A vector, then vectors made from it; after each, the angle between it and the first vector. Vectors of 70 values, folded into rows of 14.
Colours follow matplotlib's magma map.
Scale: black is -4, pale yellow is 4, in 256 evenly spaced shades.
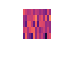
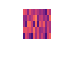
nearly parallel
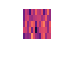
orthogonal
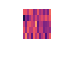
partly aligned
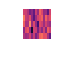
orthogonal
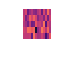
partly aligned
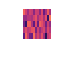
nearly parallel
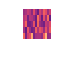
nearly opposite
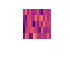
partly aligned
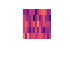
partly opposed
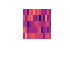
orthogonal
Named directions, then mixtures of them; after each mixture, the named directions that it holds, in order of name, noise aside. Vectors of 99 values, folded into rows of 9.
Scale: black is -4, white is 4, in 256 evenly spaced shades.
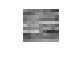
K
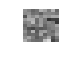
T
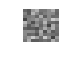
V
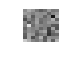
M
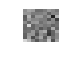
M, T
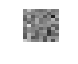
M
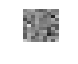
M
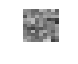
T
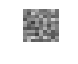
V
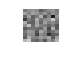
M, V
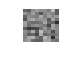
T, V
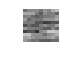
K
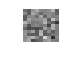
T, V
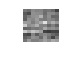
K, V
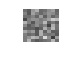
V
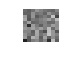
M, T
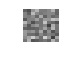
V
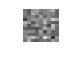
V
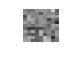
T, V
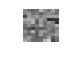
T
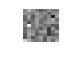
M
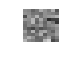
T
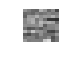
K, T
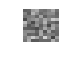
V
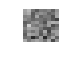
M, V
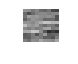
K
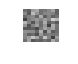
V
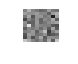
M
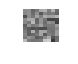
T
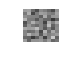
V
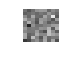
M
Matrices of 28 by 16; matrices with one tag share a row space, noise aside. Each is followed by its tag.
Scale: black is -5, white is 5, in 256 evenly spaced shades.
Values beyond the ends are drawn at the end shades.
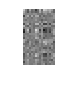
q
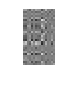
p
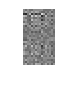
p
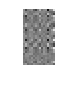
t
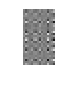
t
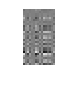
q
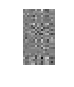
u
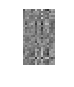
u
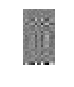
u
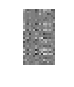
q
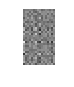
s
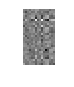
u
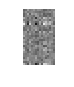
q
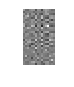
u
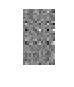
t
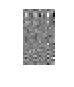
t
